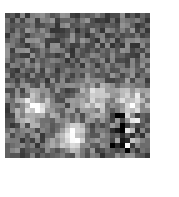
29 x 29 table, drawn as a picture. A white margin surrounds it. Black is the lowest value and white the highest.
Odd patch: rougher, in the bottom right. Bumps: four. Roughest part: bottom right.
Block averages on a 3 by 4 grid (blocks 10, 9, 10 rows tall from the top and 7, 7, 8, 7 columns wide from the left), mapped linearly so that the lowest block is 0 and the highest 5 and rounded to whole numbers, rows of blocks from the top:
1100 | 3255 | 3531
